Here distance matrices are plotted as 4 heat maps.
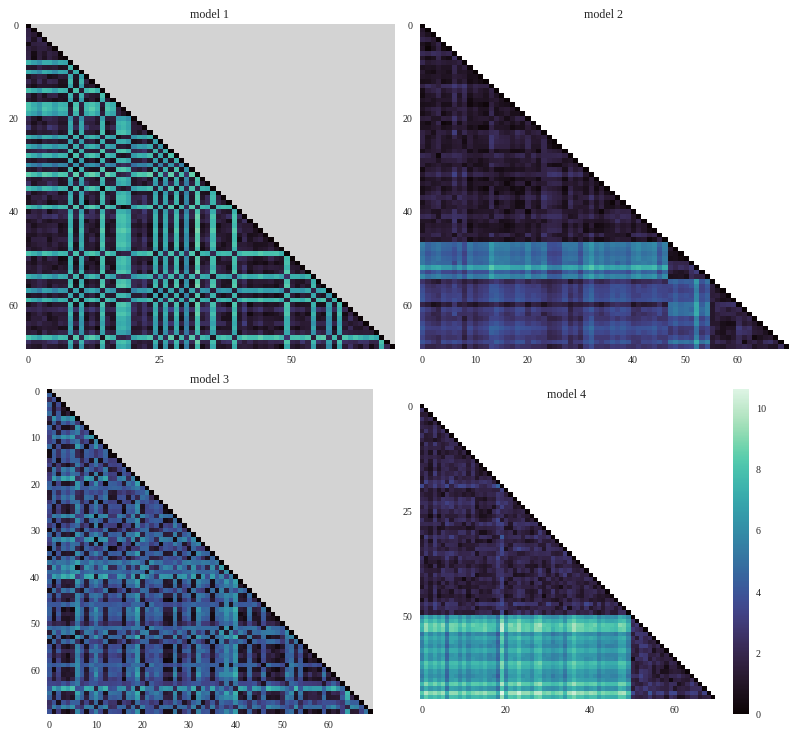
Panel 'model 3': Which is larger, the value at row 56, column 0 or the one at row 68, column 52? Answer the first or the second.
the first
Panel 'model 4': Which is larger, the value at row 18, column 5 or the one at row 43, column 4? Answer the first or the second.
the first
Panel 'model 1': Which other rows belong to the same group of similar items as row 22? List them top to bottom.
0, 1, 2, 3, 4, 5, 6, 7, 9, 11, 12, 13, 15, 16, 20, 21, 23, 25, 27, 29, 31, 33, 34, 36, 37, 38, 40, 41, 42, 43, 44, 45, 46, 47, 48, 50, 51, 52, 53, 55, 56, 58, 60, 61, 62, 63, 64, 65, 66, 68, 69
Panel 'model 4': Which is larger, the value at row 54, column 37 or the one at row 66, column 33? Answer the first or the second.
the second
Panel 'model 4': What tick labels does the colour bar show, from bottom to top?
0, 2, 4, 6, 8, 10
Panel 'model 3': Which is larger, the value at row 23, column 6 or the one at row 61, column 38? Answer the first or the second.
the second
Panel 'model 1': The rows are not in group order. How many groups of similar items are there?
2
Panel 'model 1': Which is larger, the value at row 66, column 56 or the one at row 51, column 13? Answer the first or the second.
the first
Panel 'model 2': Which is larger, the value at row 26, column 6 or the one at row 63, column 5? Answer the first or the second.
the second
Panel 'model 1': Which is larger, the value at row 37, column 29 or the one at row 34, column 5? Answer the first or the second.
the second
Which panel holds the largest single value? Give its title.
model 4
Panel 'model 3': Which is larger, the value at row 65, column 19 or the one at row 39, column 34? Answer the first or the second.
the first
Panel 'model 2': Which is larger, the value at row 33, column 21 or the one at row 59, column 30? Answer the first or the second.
the second
